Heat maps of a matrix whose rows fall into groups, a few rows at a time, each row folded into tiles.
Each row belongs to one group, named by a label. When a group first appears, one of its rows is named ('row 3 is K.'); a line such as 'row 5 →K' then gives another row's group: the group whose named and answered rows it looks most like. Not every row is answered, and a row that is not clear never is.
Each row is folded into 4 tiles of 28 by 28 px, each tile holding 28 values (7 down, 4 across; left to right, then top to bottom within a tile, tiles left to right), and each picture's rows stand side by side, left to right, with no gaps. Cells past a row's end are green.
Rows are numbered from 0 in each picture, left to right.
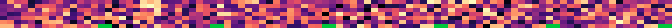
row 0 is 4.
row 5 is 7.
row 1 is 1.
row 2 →7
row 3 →7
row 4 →7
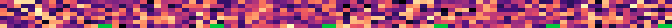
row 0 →7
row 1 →4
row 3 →4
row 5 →4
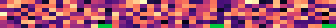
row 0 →7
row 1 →7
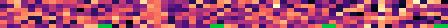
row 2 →7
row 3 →4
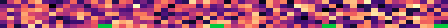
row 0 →1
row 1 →4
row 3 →7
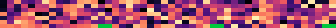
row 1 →7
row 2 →1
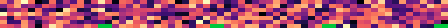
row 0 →7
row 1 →4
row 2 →4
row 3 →1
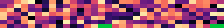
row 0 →7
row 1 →4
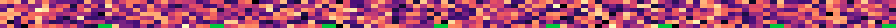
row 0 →1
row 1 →7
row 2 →4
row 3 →1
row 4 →4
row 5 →7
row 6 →1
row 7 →4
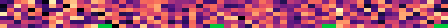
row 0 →7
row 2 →1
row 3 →4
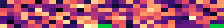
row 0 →7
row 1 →1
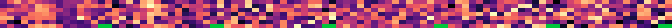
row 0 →1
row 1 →1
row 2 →4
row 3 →4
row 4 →7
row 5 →1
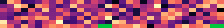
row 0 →4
